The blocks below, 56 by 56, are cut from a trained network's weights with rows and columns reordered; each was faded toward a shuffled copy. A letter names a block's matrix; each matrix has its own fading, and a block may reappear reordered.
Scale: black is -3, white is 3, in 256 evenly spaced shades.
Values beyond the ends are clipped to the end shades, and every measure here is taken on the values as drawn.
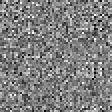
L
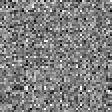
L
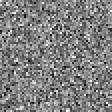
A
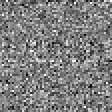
L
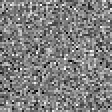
A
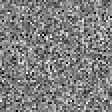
A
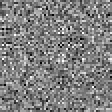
L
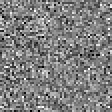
L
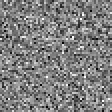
A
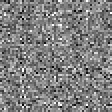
L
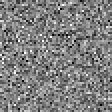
A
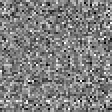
L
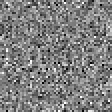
L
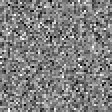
A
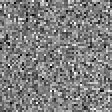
A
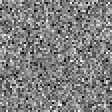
A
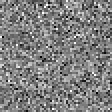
A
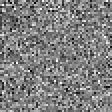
A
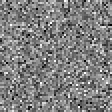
A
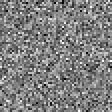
A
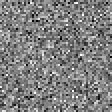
A
